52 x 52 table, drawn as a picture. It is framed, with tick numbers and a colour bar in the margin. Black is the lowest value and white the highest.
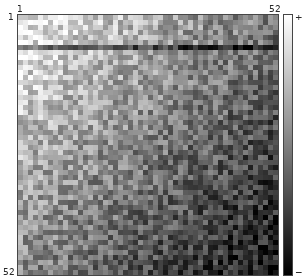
Values rise toward the top left. Row 7 stands out from the rest. Neither half mirrors the other. On average the colour sits 50% of the way up the scale.
